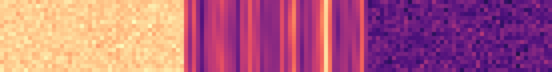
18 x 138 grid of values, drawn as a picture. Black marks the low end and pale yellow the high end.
The table splits into one row of 3 panels. Panel 1,1: very high, fine-grained, faint in contrast. Panel 1,2: middling, streaked downward, strong in contrast. Panel 1,3: low, fine-grained.
